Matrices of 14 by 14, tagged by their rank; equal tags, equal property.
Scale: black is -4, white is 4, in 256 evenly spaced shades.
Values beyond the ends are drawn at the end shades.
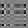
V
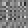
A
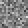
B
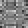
A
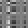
V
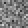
B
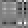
V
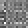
A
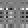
V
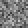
B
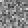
B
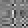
A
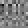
A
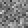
B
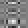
V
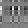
V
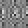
A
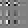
V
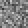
B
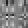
A
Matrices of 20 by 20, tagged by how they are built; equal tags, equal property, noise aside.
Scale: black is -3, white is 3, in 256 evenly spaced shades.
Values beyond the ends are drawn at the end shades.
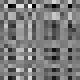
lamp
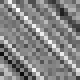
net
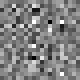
lamp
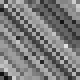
net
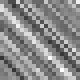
net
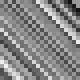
net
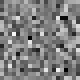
lamp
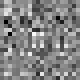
lamp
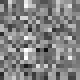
lamp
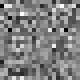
lamp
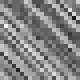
net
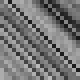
net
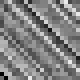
net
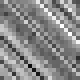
net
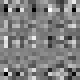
lamp
